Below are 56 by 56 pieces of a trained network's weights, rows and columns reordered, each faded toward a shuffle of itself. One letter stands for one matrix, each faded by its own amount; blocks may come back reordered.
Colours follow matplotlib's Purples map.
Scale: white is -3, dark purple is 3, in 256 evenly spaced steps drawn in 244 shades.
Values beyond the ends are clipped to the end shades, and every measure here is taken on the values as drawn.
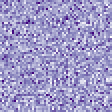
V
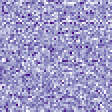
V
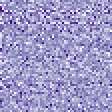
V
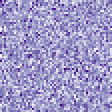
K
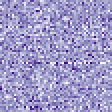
V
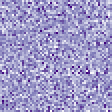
K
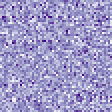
V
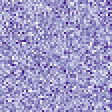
K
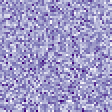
K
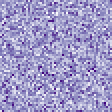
K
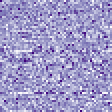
V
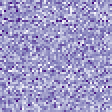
V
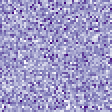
K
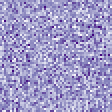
K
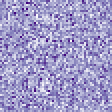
K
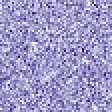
K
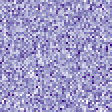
K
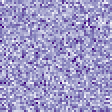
K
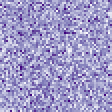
K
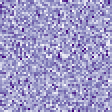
K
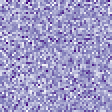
K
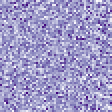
K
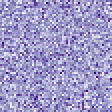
K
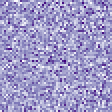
K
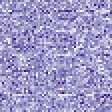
V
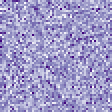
K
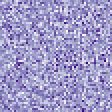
K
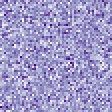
K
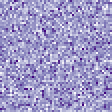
V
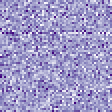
V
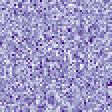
K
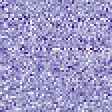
V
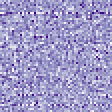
V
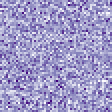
K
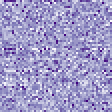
V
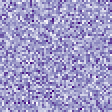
K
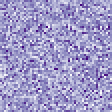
K
